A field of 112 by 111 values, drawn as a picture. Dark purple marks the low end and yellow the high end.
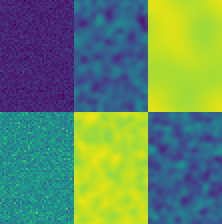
It is made of 2 by 3 panels. Panel 1,1: very low, fine-grained, faint in contrast. Panel 1,2: low, blotchy. Panel 1,3: very high, smooth, faint in contrast. Panel 2,1: middling, fine-grained. Panel 2,2: very high, blotchy, faint in contrast. Panel 2,3: low, blotchy.
